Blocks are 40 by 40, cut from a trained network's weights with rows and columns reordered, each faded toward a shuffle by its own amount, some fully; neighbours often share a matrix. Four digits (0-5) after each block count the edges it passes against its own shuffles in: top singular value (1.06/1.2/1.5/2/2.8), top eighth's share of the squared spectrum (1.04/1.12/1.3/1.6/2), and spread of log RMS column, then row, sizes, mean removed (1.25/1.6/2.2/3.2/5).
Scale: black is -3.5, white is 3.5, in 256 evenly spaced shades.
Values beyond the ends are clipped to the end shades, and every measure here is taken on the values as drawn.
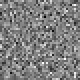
2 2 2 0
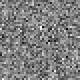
2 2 0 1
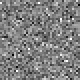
1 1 0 0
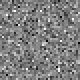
0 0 0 0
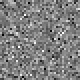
0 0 0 0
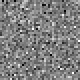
1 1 0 0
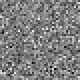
1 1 0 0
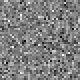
0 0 0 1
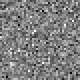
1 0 0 0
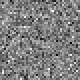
0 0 0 0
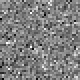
0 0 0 0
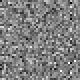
2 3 1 0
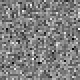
0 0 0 0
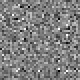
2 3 1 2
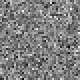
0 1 0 1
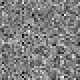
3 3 2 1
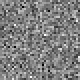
1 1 0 0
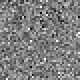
0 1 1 0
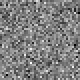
1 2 0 0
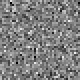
0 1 0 1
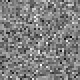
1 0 0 0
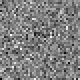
0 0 0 1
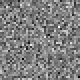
0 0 0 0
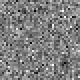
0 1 0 0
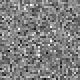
2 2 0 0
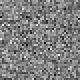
2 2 0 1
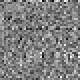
3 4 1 2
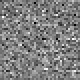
3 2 1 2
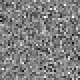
1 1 0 0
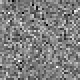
1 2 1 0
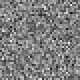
2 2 0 0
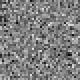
2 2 1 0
